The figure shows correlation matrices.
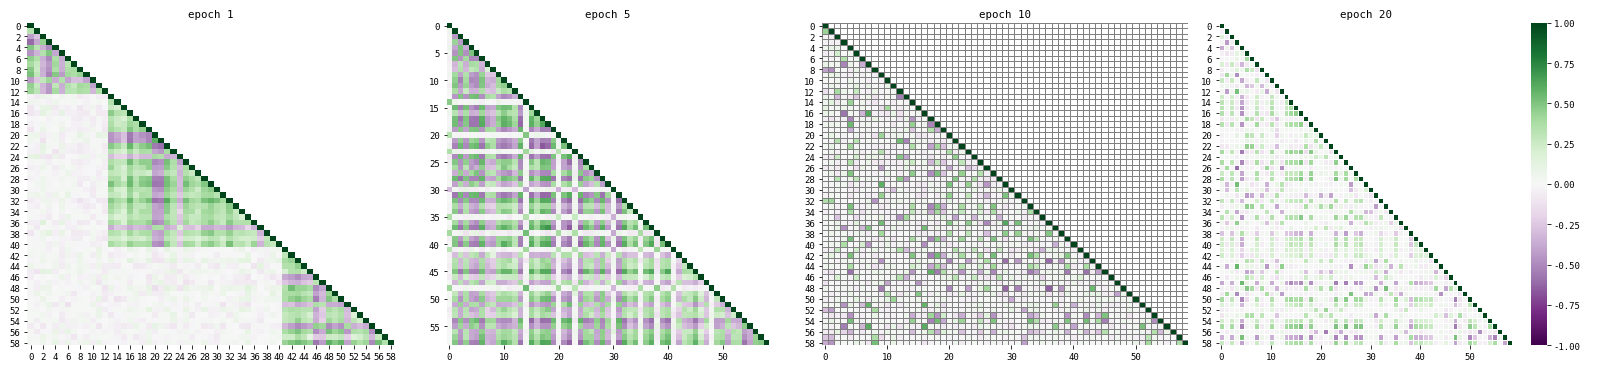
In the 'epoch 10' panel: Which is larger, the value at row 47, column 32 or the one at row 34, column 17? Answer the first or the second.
the first
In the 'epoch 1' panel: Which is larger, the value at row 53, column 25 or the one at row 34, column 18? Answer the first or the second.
the second
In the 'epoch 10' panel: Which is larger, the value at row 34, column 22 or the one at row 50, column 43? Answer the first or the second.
the first
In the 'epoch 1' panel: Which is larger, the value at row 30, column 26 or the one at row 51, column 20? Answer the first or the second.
the first
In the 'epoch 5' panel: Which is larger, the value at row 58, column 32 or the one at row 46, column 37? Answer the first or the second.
the first
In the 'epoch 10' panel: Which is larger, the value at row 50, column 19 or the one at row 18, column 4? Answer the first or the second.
the second
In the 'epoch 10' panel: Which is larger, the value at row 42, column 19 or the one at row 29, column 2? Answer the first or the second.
the second
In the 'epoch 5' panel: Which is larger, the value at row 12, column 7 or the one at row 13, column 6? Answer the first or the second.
the first
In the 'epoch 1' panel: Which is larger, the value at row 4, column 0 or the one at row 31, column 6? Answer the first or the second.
the first
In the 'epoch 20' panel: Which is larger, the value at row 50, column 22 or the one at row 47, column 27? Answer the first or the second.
the first
